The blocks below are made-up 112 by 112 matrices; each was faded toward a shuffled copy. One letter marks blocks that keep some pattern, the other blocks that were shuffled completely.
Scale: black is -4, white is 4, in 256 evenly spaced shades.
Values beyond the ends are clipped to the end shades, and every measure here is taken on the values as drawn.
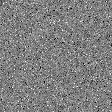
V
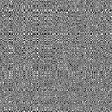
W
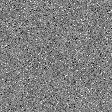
V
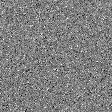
V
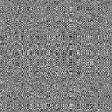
W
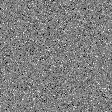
V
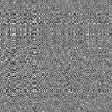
W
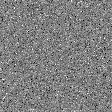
V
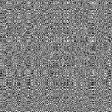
W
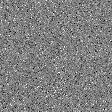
V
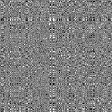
W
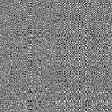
W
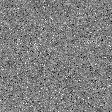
V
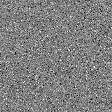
V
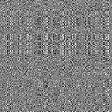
W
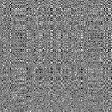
W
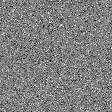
V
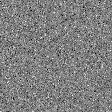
V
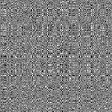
W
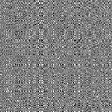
W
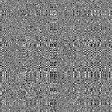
W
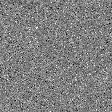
V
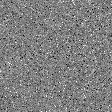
V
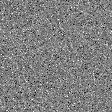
V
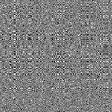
W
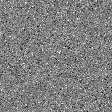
V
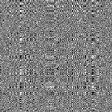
W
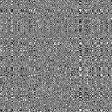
W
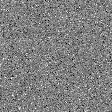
V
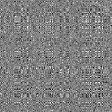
W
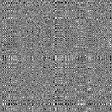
W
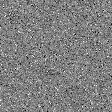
V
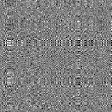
W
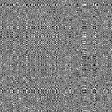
W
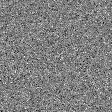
V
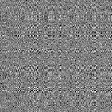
W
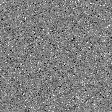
V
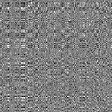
W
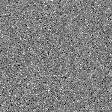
V
